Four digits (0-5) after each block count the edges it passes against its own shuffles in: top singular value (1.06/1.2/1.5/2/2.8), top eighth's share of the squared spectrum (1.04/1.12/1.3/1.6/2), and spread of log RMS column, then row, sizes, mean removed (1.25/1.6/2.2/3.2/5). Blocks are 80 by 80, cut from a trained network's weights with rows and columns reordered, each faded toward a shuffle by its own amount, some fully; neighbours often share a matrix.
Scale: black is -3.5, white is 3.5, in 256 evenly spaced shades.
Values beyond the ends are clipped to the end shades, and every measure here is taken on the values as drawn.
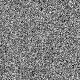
1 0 0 0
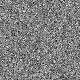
0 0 0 0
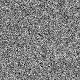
1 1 0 0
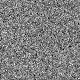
0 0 0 0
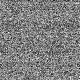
2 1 0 0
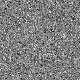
2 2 1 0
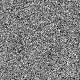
0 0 0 0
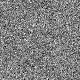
0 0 0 0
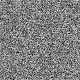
1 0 0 0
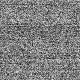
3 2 0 0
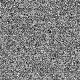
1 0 0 0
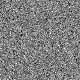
0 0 0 0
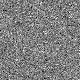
1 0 0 0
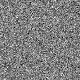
2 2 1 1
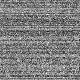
4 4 1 1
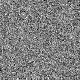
1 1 0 0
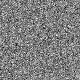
2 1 0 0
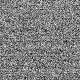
2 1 0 0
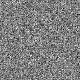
2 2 0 1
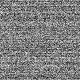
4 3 1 1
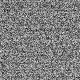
1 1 0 0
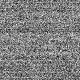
3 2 0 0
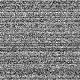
4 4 1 2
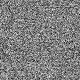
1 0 0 0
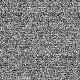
2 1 0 0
